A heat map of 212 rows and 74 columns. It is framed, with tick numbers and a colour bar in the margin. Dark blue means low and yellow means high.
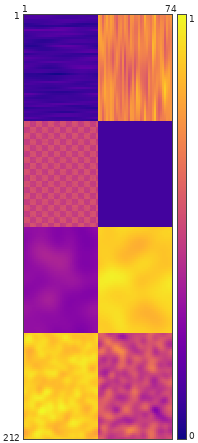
The table splits into 4 rows of 2 panels. Panel 1,1: very low, streaked across, faint in contrast. Panel 1,2: high, streaked downward. Panel 2,1: middling, checkered, faint in contrast. Panel 2,2: very low, flat. Panel 3,1: low, smooth, faint in contrast. Panel 3,2: very high, smooth, faint in contrast. Panel 4,1: very high, blotchy, faint in contrast. Panel 4,2: middling, blotchy.
